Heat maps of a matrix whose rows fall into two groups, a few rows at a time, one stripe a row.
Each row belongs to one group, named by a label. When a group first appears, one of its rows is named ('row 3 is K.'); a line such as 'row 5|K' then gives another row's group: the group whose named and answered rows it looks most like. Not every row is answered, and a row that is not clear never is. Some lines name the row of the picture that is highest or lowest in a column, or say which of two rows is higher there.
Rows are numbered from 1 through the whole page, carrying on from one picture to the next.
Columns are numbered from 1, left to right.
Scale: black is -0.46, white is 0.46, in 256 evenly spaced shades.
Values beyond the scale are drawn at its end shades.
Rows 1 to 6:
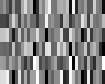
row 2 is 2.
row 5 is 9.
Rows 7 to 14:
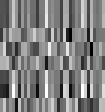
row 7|2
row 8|2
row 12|2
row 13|2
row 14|9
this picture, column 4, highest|9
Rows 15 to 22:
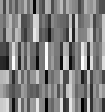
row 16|9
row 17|9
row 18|2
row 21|9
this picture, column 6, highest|17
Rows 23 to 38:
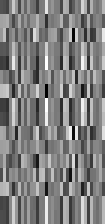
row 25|9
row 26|2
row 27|2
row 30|2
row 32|9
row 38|2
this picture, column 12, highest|25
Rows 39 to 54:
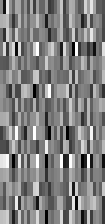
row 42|9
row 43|2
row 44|9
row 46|9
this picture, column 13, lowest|53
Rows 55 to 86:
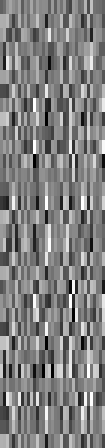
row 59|9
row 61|2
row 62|9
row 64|9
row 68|2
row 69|2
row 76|9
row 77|9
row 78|2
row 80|9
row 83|9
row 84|2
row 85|2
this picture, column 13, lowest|69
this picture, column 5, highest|69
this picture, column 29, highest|83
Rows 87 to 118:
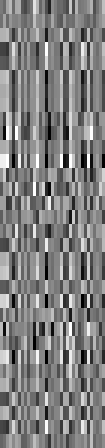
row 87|9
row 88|9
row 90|2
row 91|2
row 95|9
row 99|9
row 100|9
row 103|9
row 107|2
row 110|9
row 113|9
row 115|2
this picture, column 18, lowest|110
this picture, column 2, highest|98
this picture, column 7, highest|98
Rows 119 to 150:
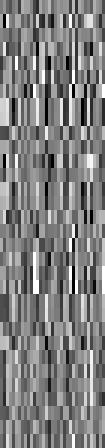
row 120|9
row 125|9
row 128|2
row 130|9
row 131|9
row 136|9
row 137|9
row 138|9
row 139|9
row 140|2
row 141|2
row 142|9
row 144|9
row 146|9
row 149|9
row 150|9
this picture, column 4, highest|137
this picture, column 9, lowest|125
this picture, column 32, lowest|139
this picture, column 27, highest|123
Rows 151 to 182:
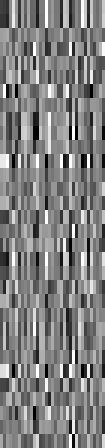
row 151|2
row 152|2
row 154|9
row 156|9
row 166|2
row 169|2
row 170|2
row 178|2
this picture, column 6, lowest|157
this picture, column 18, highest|157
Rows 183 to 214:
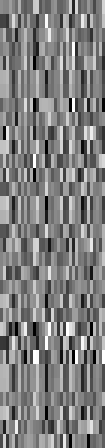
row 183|9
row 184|2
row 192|9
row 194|9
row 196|2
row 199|2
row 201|9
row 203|9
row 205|9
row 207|2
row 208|9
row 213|9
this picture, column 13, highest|208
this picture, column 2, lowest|192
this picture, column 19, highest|206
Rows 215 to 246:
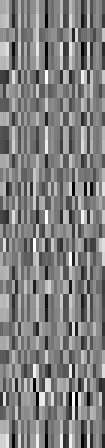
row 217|9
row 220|2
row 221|9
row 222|2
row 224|2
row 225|2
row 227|9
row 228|9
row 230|2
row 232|9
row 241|9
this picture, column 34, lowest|242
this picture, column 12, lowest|242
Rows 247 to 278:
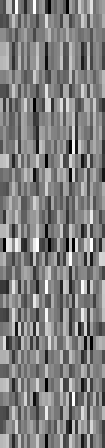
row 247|9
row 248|2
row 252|9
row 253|2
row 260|2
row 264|9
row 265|9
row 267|2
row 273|2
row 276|2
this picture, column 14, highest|257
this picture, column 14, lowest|264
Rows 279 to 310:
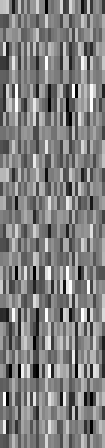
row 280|2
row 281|9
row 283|2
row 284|2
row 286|9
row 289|2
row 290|9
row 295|9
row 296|2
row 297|9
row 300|9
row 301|2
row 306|2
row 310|2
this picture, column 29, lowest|307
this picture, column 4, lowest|305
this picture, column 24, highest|299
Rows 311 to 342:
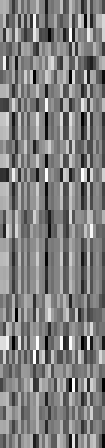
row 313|9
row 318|2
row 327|9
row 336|9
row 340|9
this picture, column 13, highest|335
